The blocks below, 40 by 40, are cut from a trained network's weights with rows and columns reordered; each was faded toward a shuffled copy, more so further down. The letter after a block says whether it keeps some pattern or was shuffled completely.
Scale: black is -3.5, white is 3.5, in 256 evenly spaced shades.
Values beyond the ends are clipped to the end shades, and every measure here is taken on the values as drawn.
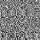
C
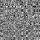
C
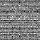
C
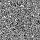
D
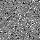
D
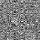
C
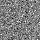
D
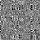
C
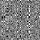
C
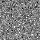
D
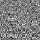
C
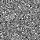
D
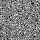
D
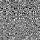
C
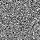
D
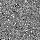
D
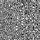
C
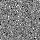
D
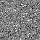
D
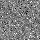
D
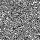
D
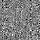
C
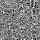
C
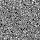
D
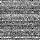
C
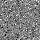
D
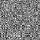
C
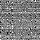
C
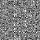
C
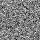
D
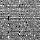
C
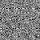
C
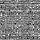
C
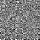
C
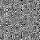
C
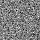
D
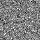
D
